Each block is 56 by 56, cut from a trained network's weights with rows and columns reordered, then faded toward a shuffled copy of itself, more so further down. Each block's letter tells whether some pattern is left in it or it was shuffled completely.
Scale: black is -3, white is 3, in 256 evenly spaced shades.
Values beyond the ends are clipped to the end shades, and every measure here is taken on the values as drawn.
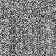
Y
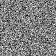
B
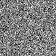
B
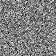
B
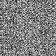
Y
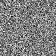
B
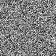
B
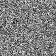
B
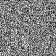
Y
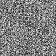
Y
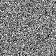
B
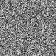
Y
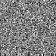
Y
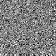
Y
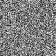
Y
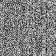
Y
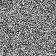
B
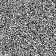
B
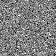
B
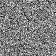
B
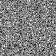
Y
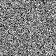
B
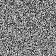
B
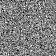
B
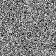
B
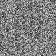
Y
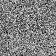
B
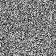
B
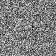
B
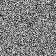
B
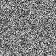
Y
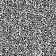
Y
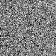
Y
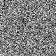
B
